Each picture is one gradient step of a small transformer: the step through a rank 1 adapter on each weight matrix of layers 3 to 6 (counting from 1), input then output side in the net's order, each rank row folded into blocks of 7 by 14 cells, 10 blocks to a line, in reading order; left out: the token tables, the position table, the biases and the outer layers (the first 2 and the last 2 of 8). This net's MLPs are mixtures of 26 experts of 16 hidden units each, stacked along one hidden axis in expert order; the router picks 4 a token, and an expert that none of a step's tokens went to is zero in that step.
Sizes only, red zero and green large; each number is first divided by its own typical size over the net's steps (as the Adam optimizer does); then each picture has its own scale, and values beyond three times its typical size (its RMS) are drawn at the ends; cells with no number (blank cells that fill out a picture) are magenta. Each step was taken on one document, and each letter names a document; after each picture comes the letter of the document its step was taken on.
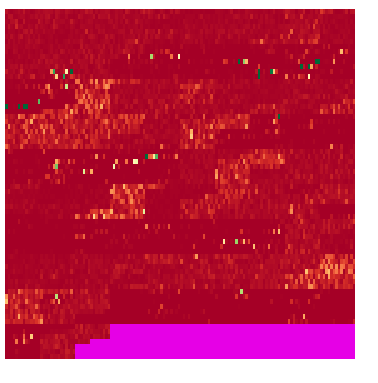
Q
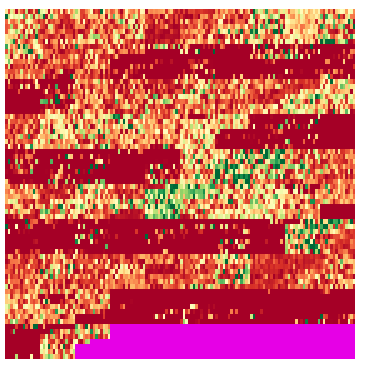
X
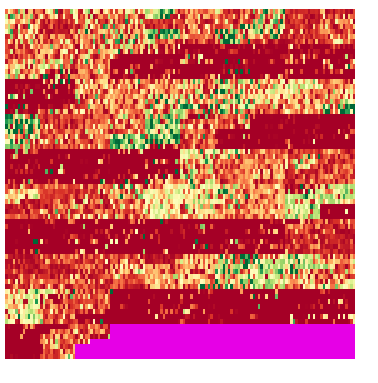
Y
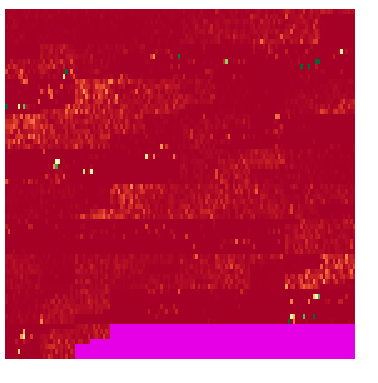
Q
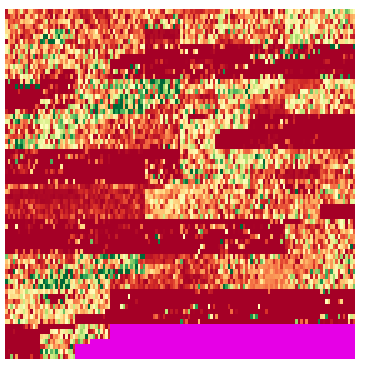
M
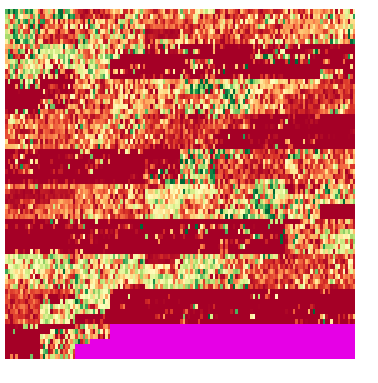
M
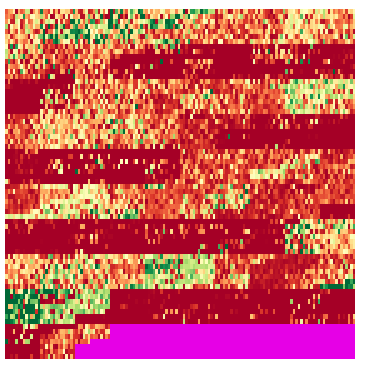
X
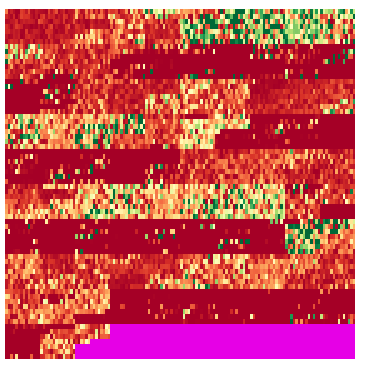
X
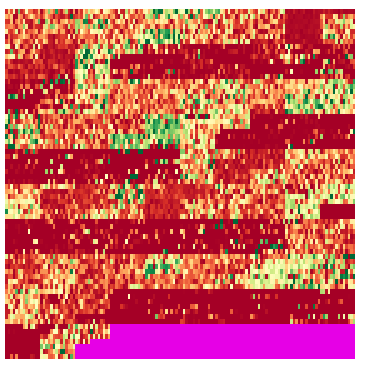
Y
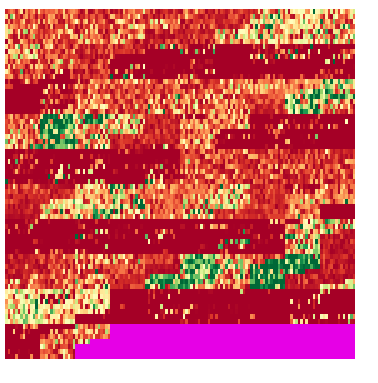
X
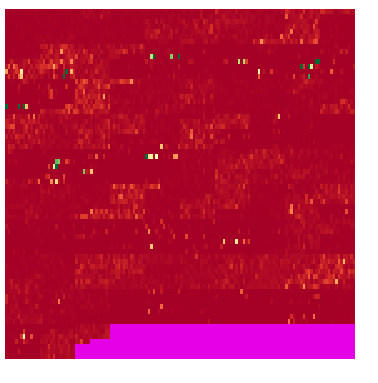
Q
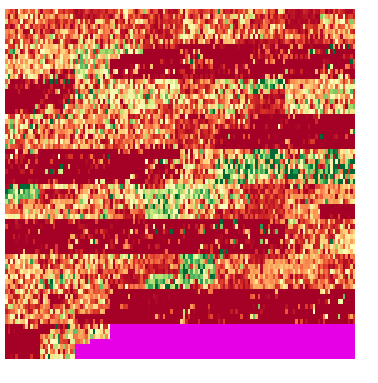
Y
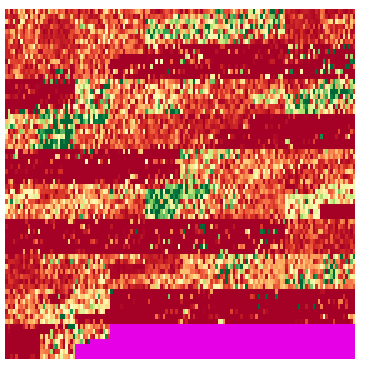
Y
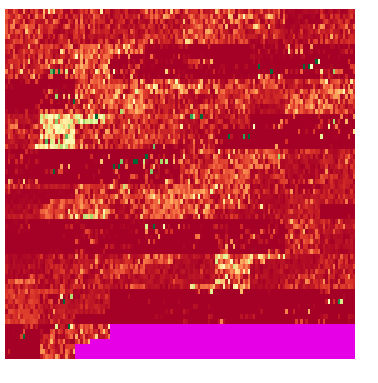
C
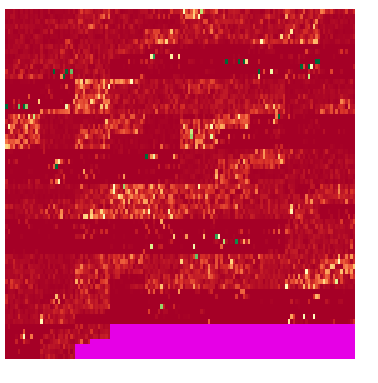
Q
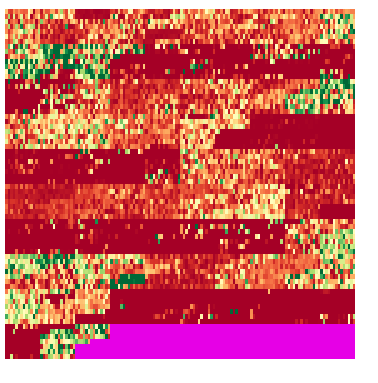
M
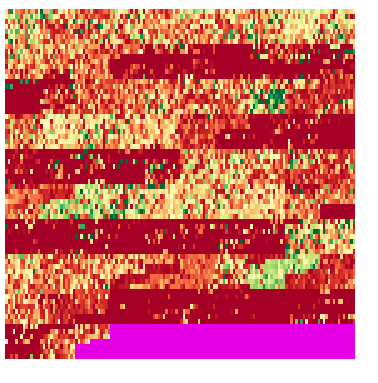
X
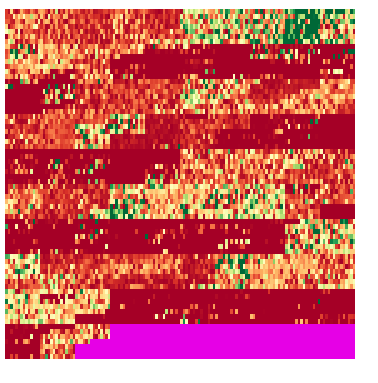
X
